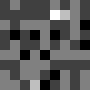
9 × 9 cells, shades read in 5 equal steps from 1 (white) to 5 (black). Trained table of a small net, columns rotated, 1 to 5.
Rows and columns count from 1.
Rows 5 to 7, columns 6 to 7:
4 3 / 3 3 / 4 4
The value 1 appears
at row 2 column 6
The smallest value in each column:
3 3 3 2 3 1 2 3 3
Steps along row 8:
up down same up up down up down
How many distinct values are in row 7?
2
